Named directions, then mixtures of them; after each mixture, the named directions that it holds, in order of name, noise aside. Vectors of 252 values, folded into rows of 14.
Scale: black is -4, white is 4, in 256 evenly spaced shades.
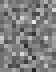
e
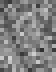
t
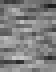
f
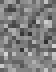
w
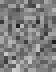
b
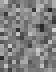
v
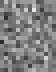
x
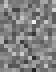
e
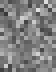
e, t, v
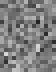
b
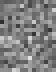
b, e, f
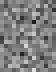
e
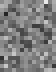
e, v, w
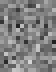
b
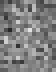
f, t, x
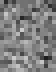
e, f, x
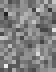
e, t, v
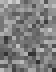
f, t, w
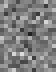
e, w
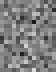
e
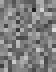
v, w, x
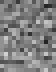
f, w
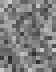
t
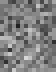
b, f, v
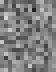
x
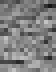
f, w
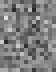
e, t, x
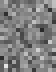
e, v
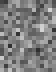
v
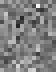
b, e, t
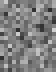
v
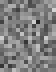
b, e, w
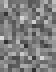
e, v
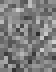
b, t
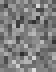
b, e
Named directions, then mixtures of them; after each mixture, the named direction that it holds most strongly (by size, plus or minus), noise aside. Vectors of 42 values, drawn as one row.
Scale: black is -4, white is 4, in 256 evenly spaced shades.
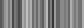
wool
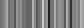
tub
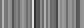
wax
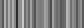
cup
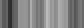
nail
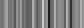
tub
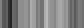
nail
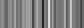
tub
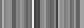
wax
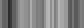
nail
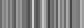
tub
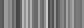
wool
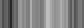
nail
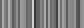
wax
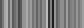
wool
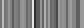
wax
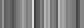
wax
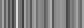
cup
